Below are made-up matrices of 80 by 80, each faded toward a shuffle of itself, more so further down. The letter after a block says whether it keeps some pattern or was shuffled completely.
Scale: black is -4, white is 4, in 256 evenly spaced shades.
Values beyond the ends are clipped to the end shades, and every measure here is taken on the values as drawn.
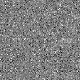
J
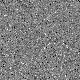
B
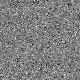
B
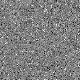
J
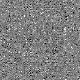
J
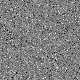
B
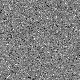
B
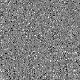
J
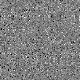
J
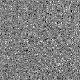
J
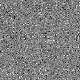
J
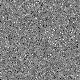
B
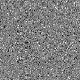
J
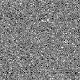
J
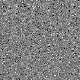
J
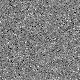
B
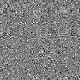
J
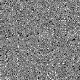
J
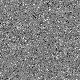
B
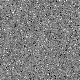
B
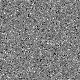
B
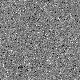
B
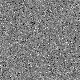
B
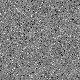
B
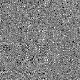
J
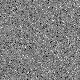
B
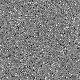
B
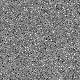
B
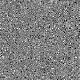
J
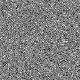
J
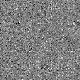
J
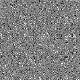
J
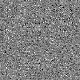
J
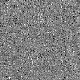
J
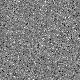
B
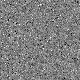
B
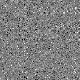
J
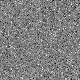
B
